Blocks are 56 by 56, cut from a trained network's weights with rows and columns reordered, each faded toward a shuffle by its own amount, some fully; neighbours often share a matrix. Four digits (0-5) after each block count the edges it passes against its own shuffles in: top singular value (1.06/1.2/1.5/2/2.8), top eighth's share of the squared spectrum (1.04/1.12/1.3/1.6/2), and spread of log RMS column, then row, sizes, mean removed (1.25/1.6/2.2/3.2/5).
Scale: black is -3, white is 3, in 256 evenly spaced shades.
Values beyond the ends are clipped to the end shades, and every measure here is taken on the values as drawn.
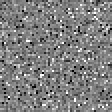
0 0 0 0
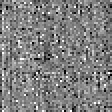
3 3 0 2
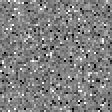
0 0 0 0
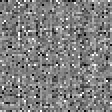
2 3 0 2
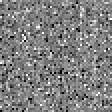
1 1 0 0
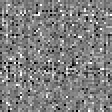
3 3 0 2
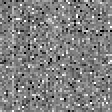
1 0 0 0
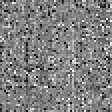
2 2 1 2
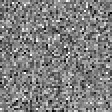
2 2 0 1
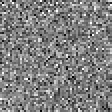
2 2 0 0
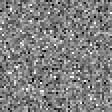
0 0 0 0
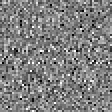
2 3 0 2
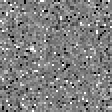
0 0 0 0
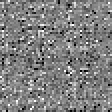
3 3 2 0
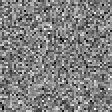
2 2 1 0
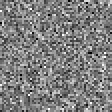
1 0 0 0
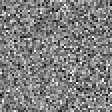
2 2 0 0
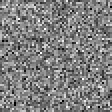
1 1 0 0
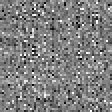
2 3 2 0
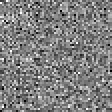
3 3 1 1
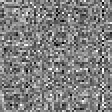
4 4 2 2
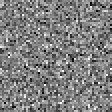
2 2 1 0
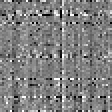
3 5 1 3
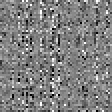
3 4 4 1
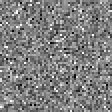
0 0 0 0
